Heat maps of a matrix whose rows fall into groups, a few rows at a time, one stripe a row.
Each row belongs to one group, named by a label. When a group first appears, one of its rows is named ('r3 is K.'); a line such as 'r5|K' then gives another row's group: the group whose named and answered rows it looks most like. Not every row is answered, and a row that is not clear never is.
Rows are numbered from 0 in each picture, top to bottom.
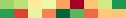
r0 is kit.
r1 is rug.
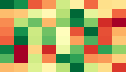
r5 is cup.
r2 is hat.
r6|rug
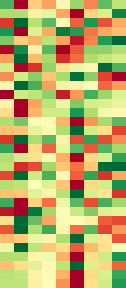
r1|kit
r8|hat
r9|hat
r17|kit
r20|kit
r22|cup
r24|hat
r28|kit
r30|kit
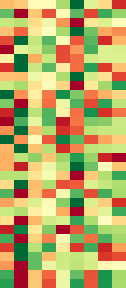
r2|kit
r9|kit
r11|cup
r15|rug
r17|hat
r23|kit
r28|hat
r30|cup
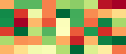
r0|hat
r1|rug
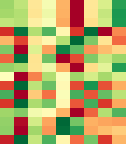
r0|kit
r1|kit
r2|kit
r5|rug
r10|cup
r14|rug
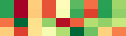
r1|cup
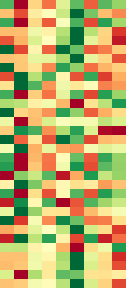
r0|cup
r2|cup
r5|rug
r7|rug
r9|hat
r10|cup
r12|rug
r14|hat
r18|cup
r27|kit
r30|rug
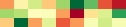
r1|kit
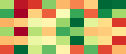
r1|cup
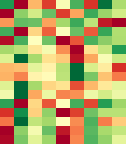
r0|cup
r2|hat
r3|cup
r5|kit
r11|cup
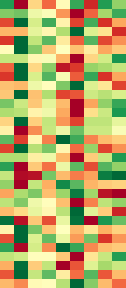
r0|cup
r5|hat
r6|kit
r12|kit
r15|rug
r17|kit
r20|rug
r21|hat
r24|cup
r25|hat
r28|kit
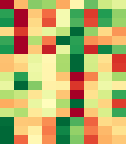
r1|cup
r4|rug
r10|kit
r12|kit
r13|rug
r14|rug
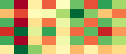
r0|cup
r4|cup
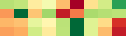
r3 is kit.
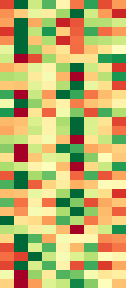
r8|kit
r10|rug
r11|hat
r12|cup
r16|rug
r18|kit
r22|rug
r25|kit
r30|rug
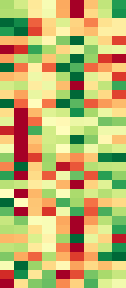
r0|kit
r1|kit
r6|hat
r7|rug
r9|kit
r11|rug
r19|cup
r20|kit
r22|rug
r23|cup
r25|kit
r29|hat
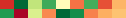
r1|rug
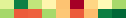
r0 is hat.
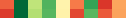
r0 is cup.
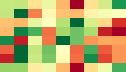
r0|kit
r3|hat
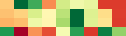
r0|hat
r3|cup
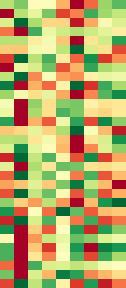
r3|rug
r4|kit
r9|cup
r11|rug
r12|rug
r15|kit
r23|rug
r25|cup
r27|cup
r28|cup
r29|rug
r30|rug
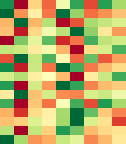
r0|cup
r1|rug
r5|kit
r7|rug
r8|kit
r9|rug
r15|rug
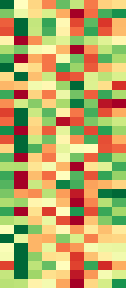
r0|rug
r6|cup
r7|rug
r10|cup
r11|hat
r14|cup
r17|cup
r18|kit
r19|cup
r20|rug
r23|cup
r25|hat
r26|rug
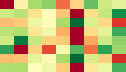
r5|cup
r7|kit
